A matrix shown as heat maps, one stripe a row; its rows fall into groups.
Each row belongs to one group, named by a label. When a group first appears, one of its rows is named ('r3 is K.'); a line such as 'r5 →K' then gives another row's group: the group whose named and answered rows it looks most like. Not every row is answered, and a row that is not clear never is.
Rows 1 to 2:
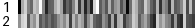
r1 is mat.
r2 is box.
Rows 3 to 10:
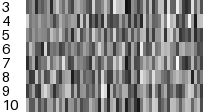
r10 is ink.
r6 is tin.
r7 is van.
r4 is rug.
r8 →ink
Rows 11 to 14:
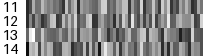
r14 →mat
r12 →tin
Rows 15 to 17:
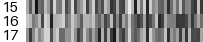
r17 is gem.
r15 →gem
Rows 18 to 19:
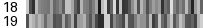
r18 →ink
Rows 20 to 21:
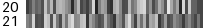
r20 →van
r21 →gem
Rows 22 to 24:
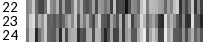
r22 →van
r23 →box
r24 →box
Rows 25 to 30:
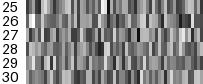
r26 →box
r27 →ink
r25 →mat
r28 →rug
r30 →ink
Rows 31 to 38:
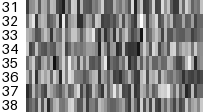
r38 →tin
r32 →box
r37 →van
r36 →gem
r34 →ink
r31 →tin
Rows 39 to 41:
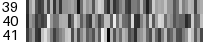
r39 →tin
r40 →van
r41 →mat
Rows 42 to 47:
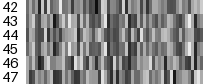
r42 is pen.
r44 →tin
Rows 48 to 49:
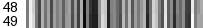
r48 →pen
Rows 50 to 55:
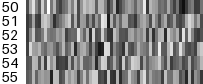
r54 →pen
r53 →rug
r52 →van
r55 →gem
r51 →mat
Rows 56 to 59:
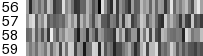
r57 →box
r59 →gem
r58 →tin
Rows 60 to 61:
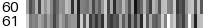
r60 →mat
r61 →rug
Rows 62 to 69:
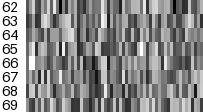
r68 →rug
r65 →box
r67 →pen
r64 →tin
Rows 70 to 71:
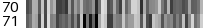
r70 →pen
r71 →pen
